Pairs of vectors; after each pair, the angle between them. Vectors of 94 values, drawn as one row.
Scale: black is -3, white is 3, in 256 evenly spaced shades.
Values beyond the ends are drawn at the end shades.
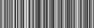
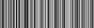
nearly opposite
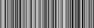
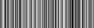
nearly parallel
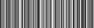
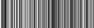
partly opposed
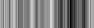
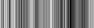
nearly parallel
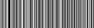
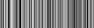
partly aligned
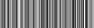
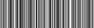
orthogonal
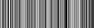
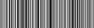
partly opposed
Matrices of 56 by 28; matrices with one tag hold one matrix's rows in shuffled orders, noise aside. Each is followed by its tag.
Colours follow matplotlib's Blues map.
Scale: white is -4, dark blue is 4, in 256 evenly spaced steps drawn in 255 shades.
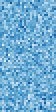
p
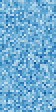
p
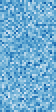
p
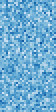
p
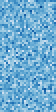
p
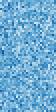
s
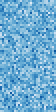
s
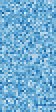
p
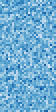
p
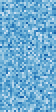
p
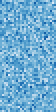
p
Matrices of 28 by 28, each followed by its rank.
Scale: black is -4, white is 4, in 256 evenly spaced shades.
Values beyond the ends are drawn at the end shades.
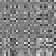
three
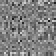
five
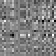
three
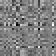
three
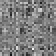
five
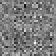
five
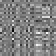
three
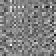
five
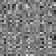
five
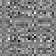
three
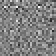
five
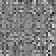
five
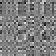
three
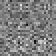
five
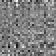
five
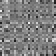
three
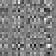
three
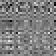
three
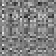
three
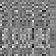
three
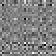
three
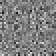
five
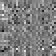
five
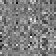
five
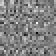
five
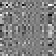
three
